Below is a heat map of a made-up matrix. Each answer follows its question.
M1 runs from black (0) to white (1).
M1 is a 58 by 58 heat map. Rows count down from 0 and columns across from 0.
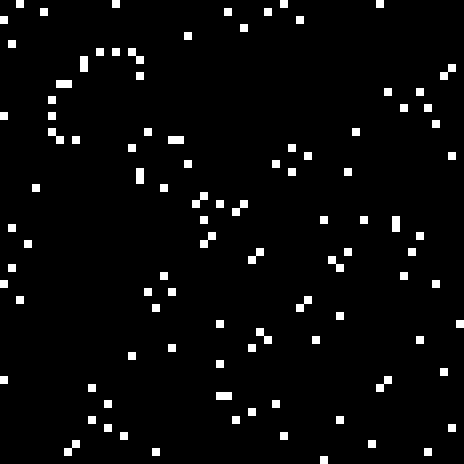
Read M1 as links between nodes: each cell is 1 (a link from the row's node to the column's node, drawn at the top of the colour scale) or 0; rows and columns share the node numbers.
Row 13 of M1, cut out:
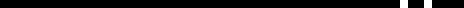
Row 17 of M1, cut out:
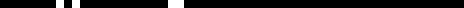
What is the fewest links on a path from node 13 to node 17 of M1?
6
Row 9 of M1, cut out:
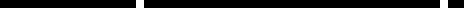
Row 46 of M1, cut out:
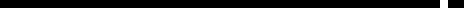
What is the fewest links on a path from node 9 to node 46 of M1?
2
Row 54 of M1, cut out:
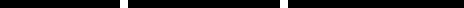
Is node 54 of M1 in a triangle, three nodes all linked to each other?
no
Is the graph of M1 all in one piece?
yes
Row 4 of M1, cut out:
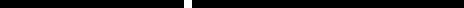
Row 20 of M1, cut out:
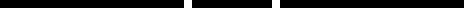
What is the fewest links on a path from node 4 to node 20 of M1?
2
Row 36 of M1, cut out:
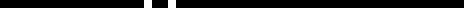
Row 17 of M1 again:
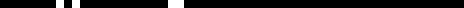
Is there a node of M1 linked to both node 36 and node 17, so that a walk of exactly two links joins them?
yes
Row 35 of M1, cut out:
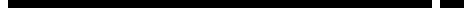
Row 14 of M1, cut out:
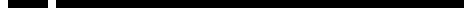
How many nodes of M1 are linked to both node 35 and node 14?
1
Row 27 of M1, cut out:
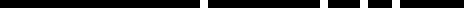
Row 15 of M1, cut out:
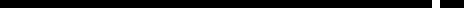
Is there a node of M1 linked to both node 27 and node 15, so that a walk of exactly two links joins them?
no
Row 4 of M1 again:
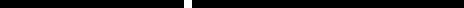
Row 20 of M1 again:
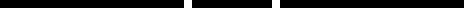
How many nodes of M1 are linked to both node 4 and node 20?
1
